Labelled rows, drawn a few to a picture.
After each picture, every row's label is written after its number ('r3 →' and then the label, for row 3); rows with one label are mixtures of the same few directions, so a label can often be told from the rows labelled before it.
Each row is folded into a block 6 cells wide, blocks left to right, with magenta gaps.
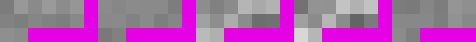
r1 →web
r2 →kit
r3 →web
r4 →web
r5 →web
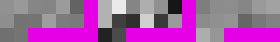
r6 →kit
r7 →kit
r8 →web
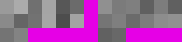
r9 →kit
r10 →web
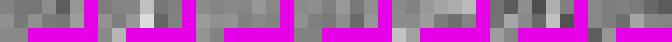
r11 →kit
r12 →web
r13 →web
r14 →kit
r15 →web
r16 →kit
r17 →web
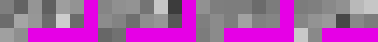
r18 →kit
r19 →kit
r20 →web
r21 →web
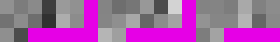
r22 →web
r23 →kit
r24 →web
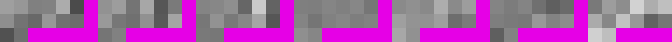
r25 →kit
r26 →kit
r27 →kit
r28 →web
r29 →web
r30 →web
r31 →web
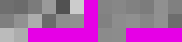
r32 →kit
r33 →kit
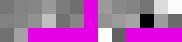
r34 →web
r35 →web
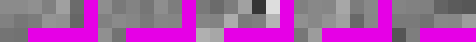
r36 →kit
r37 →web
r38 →kit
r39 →web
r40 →web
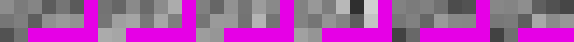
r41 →web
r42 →kit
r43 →kit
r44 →kit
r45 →web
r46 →web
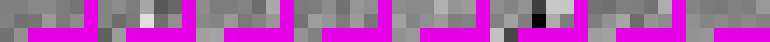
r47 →web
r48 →web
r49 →kit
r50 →kit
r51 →web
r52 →web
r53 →kit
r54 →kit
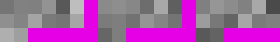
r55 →kit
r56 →kit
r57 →kit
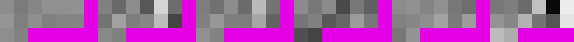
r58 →web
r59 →kit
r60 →kit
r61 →web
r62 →web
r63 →kit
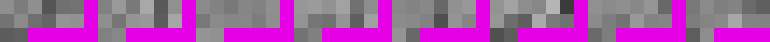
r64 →web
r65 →kit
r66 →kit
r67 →kit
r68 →web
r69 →kit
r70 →kit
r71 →web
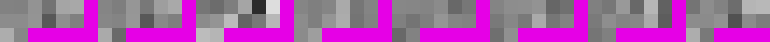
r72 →web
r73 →web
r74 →kit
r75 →web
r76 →web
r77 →web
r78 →kit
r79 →web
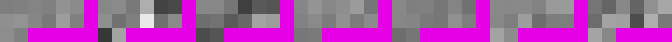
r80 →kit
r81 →web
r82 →web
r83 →kit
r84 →web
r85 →web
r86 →kit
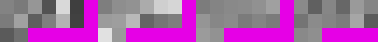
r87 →kit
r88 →web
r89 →web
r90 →kit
